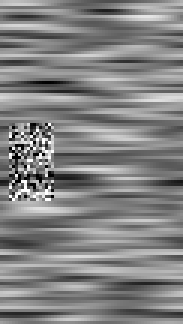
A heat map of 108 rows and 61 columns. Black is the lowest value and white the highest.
The middle left is the roughest part. An odd patch, rougher than its surroundings, sits in the middle left. On average the colour sits 50% of the way up the scale. The values follow a bell shape. No overall slope runs across the table. The grain runs across in streaks.
